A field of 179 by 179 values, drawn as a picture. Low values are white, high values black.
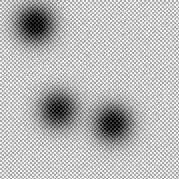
The ninth with the highest average is the top left. There are three bumps. No single row or column stands out from its neighbours. Overall the values sit about 30% of the way up the scale.
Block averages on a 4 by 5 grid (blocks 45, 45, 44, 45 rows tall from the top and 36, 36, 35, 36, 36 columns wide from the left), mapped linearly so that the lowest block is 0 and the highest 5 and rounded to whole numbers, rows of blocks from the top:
43000 | 01000 | 05340 | 00110
